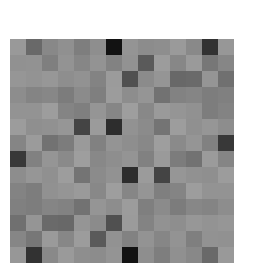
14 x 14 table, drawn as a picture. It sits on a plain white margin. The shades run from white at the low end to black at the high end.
A half turn leaves it unchanged. There are no regular stripes. No overall slope runs across the table. No seam splits the table. The values are skewed, with a long tail toward high values.
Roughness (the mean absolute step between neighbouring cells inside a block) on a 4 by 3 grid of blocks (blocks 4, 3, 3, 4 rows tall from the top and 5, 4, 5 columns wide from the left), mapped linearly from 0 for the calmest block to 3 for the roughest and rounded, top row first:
0 3 2 / 1 2 1 / 1 2 1 / 2 3 0
